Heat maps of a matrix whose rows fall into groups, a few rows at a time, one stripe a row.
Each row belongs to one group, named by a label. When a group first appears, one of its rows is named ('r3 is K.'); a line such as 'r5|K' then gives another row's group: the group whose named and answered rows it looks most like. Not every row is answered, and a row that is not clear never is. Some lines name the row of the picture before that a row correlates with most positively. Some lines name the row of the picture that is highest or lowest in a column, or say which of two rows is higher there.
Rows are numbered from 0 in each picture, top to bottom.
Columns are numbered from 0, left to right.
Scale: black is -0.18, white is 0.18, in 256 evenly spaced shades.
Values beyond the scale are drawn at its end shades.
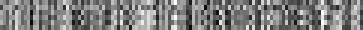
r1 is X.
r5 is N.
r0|N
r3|N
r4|N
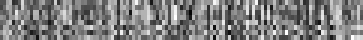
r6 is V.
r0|V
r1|V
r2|N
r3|N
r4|V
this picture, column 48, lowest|7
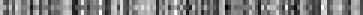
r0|N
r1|N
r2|N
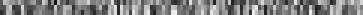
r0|X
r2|V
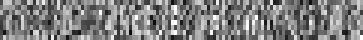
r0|X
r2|N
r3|V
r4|V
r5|V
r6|N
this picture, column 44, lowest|2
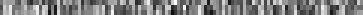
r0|V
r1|X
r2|X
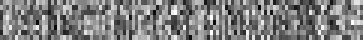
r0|X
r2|V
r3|X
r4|X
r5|X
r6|X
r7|N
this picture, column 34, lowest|2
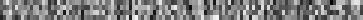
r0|X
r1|N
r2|X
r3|V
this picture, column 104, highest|3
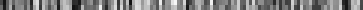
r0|N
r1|N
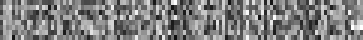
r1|X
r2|V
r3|V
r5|X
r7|V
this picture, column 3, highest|1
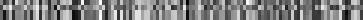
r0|N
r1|X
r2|N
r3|N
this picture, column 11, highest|1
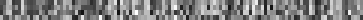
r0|V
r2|V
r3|N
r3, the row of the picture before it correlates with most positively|0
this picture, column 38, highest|0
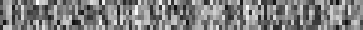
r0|X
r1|V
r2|V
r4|N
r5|X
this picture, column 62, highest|2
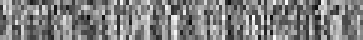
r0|V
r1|X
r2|X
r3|V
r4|N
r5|V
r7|V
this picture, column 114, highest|2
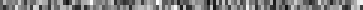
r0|X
